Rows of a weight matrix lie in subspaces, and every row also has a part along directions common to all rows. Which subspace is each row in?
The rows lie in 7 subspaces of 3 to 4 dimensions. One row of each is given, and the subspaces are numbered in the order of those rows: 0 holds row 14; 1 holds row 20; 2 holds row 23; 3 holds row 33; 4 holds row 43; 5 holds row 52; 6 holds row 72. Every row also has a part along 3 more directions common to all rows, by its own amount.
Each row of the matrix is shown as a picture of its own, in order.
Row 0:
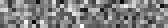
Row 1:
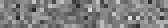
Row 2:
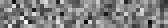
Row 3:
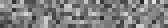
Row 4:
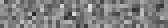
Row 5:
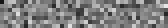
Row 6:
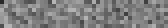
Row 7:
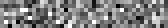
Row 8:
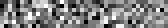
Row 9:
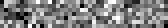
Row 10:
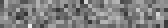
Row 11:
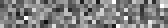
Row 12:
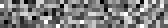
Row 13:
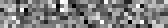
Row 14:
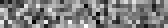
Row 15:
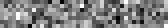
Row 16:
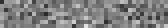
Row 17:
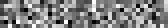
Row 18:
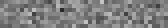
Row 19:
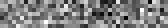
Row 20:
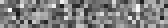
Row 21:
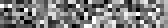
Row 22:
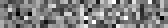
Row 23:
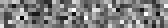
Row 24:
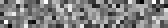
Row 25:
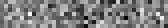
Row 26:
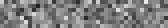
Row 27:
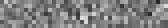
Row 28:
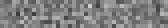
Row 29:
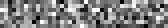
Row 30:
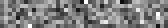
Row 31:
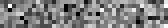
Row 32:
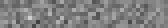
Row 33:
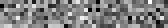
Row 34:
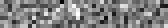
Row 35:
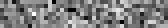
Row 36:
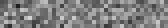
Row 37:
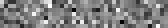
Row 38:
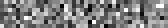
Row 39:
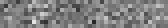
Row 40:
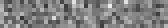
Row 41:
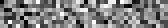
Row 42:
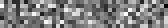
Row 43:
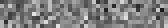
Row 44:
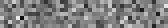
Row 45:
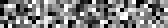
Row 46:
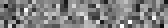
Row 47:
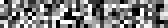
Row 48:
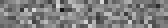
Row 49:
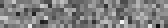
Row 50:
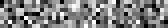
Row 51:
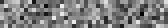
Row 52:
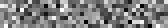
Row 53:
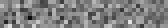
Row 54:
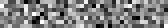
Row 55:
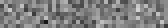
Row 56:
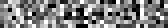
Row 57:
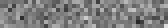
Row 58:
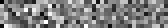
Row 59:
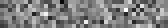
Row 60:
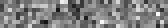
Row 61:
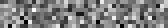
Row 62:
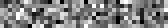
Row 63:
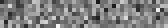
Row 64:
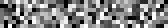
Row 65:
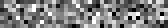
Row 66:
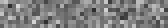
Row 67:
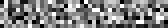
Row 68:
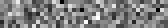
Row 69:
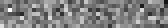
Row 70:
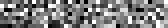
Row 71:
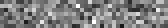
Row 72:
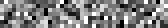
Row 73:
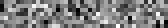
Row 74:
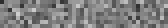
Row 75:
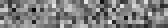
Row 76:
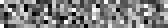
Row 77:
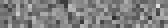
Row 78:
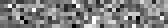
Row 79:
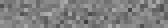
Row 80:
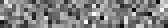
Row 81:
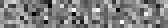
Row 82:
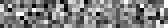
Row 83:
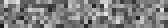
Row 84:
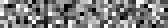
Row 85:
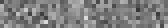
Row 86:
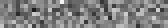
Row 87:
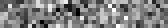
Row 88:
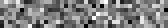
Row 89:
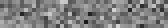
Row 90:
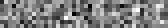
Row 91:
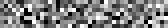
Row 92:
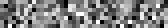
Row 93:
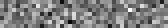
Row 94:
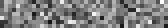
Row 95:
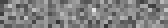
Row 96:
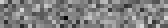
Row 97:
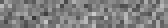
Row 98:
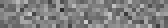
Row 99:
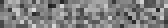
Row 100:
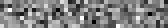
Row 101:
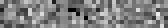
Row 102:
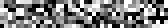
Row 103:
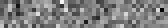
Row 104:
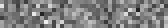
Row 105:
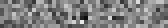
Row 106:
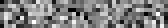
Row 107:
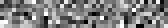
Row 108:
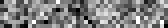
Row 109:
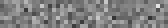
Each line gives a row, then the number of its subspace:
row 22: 1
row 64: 5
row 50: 0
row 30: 0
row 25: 1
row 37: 2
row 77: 5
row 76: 2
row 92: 5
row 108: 3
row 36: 4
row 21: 3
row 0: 0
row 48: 5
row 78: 3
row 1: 3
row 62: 0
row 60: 2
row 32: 4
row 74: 1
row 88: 0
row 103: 4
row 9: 0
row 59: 5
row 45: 4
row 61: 5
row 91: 5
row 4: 1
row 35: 2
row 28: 1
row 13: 5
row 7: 4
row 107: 6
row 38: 1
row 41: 0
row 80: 6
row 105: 6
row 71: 3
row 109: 5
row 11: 1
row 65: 3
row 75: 0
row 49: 2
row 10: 0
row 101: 2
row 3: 6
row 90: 1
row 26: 2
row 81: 2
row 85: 2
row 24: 4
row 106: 2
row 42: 6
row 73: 3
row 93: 6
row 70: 3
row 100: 3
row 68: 4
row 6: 2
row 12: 6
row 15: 0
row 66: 4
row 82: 3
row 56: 1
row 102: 3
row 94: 6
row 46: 5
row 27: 6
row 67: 0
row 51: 5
